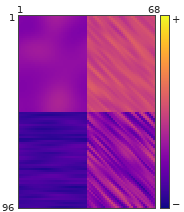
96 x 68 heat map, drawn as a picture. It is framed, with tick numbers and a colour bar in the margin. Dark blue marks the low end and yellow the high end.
It is made of 2 by 2 panels. Panel 1,1: low, smooth, faint in contrast. Panel 1,2: middling, slanting down to the right, faint in contrast. Panel 2,1: very low, streaked across, faint in contrast. Panel 2,2: low, slanting down to the right.
